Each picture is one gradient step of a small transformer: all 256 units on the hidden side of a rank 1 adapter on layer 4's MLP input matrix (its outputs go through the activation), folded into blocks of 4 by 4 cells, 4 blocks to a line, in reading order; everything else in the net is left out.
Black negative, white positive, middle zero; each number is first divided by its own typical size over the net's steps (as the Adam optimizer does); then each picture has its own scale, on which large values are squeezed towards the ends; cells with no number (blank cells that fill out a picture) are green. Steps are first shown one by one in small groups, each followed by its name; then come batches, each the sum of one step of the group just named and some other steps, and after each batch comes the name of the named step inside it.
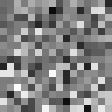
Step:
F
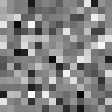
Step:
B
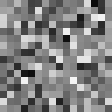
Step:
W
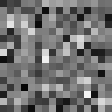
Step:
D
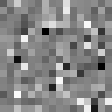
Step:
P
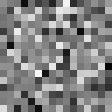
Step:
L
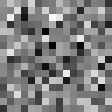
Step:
P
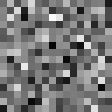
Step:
F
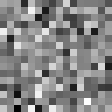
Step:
L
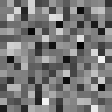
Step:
F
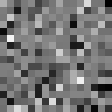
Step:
W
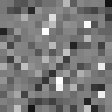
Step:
L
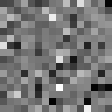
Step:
W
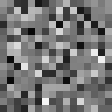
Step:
L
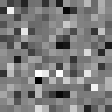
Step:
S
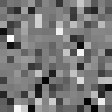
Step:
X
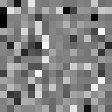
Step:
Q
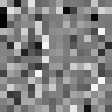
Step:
Q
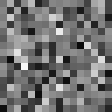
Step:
X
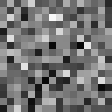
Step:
X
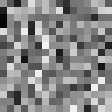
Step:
Q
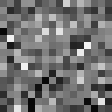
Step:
X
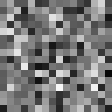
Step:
S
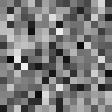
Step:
X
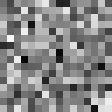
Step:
X
